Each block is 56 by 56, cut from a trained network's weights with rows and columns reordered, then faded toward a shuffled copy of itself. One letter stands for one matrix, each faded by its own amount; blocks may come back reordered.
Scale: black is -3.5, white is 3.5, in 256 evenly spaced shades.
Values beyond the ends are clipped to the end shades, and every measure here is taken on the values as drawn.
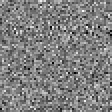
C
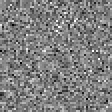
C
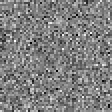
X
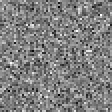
C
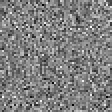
X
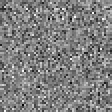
C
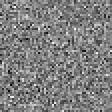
C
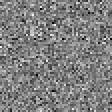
X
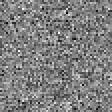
C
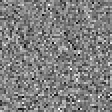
C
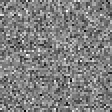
C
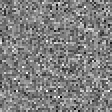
X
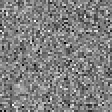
C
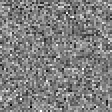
C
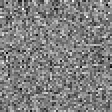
C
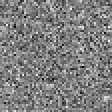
X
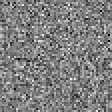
C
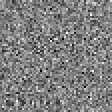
C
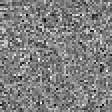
X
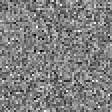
C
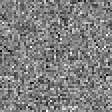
C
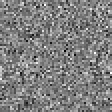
X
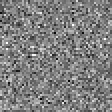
X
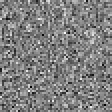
X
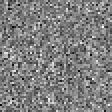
X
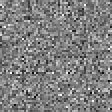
X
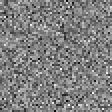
C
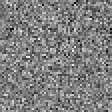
C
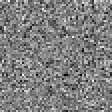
X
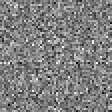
X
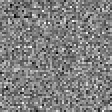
C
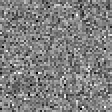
C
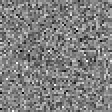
C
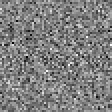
C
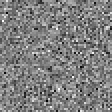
C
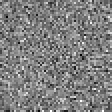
X
